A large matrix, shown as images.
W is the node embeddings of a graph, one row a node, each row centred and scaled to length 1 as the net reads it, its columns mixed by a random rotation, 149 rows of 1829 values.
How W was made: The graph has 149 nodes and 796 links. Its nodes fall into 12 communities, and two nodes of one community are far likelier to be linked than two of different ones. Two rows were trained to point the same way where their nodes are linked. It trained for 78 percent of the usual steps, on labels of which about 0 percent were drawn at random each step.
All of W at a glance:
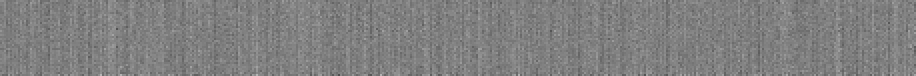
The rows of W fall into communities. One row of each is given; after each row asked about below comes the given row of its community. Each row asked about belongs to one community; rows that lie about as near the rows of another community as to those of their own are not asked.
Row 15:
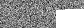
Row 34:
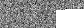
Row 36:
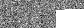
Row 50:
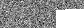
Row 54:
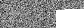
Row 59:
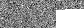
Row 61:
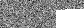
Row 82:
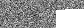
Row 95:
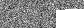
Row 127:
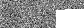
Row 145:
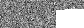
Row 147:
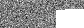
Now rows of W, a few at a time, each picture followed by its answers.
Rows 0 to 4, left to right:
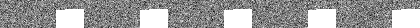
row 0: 95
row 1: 59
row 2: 127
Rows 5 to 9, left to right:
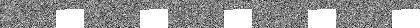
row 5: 61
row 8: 61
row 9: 34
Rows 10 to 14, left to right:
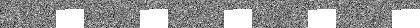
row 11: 82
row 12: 82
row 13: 59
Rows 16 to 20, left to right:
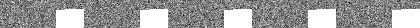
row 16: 36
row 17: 34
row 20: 147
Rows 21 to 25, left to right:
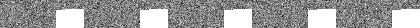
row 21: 36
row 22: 95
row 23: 34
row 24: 95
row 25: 145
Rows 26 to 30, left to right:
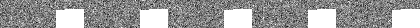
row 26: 36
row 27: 15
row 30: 61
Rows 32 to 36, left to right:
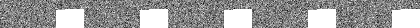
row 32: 54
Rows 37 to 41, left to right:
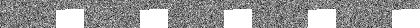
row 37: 145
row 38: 50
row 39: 127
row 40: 36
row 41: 54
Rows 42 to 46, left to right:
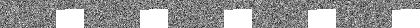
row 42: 15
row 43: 61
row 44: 59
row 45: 34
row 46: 36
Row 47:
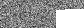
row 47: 15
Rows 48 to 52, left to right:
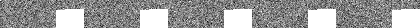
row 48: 61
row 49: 15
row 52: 147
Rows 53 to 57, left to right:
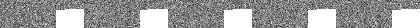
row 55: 61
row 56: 95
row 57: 36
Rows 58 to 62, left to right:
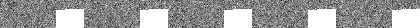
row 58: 95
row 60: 59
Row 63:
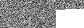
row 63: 61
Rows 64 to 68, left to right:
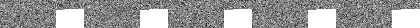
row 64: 54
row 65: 61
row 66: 95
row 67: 36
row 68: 127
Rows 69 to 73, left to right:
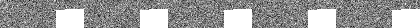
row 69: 61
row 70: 127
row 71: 82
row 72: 147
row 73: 59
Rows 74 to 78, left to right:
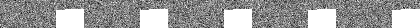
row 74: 145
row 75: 95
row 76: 127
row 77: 15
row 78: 145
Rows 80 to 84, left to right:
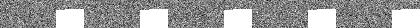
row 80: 36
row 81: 50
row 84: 127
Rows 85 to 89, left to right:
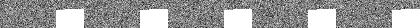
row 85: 54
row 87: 127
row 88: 127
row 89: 61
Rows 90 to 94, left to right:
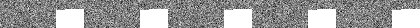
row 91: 95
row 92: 59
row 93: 34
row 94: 95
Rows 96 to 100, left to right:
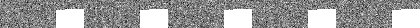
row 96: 145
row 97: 36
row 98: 147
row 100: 34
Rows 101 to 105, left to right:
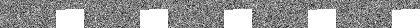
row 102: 59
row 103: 145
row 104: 54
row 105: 127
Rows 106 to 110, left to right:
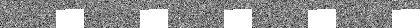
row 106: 50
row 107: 15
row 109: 15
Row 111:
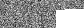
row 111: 36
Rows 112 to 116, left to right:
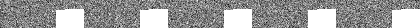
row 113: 36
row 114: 82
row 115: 127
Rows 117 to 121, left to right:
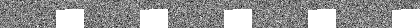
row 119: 15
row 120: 95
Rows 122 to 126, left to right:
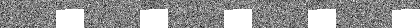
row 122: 59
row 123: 54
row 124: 15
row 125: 95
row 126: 147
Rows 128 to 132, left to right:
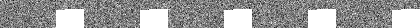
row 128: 59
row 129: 34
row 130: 50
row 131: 15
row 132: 145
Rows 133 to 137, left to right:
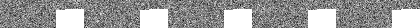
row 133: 127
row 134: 145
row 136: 15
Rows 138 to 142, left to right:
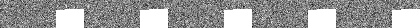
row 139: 54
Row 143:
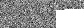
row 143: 145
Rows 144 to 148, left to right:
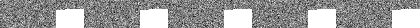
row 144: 61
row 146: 147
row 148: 145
